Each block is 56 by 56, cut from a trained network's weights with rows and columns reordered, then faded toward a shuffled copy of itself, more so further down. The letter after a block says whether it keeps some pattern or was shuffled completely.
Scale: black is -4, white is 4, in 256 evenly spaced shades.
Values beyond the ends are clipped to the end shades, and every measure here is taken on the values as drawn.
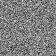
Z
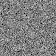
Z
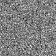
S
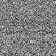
S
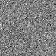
S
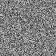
Z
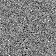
Z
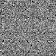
S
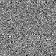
S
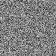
Z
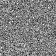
Z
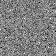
Z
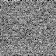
S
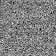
S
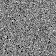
Z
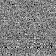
S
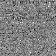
S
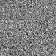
S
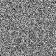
S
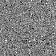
S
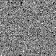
S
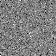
Z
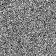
Z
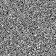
Z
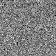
S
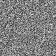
Z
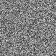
S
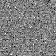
S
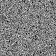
Z
